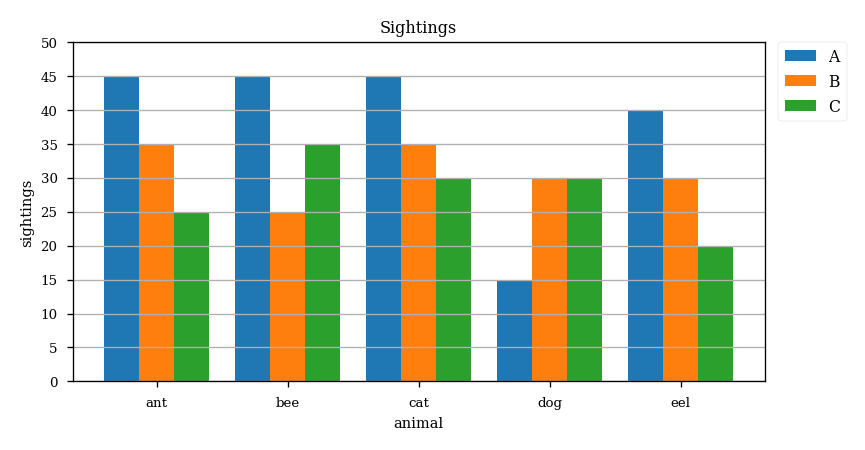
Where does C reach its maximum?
bee
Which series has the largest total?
A
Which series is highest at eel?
A
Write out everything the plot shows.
Title: Sightings
x-axis: animal, ticks ant bee cat dog eel
y-axis: sightings, ticks 0 5 10 15 20 25 30 35 40 45 50
Legend: A, B, C
Values:
A: 45 45 45 15 40
B: 35 25 35 30 30
C: 25 35 30 30 20
